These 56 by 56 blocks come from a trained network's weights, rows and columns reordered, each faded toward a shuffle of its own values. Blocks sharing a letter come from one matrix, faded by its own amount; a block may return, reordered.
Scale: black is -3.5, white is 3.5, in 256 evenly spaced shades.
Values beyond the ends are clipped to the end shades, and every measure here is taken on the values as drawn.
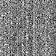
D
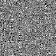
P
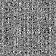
D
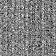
D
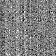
D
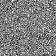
P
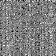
D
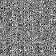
D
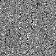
P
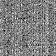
D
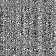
D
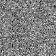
P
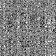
D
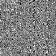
P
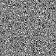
P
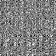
D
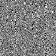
P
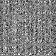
D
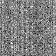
D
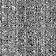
D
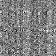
D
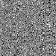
P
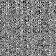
D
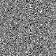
P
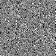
P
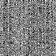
D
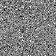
P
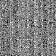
D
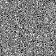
P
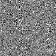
P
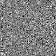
P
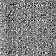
D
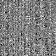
D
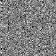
P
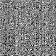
D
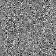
P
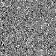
P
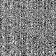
D
